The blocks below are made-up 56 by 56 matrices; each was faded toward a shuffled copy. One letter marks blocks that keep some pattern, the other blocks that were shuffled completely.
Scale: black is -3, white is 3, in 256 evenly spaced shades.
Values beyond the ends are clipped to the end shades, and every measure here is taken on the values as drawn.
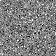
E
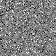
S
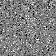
S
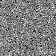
E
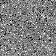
S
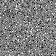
E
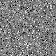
S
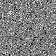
S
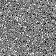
E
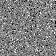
E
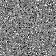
E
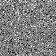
S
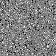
E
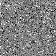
S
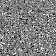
S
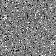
S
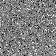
E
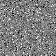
E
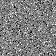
E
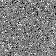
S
